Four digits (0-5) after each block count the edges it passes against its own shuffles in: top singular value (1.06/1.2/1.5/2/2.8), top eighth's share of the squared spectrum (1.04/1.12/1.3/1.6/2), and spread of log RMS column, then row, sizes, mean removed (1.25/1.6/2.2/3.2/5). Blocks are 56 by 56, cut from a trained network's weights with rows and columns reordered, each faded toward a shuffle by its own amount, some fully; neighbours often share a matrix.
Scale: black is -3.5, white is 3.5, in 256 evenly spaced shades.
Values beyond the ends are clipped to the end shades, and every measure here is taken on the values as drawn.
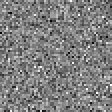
0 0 0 0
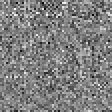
1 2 0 2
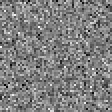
0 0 0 0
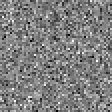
0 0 0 0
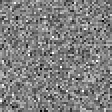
0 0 0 0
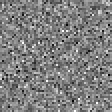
0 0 0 0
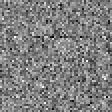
1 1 0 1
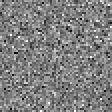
0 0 0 0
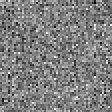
2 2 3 0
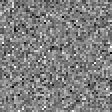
1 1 1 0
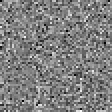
2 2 2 0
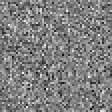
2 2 2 0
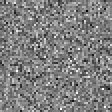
0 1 0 0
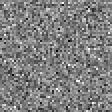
1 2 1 0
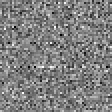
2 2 0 2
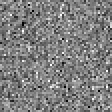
1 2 0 0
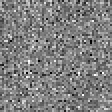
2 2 0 2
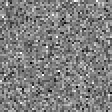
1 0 0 0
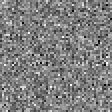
1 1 0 2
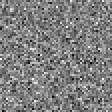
1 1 0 1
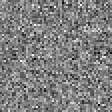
2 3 1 0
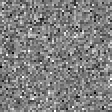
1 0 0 0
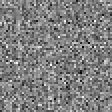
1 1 0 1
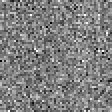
2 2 0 2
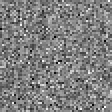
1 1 0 1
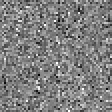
2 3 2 0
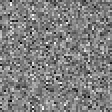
2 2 2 0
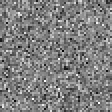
1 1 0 0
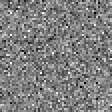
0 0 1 0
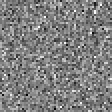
1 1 1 0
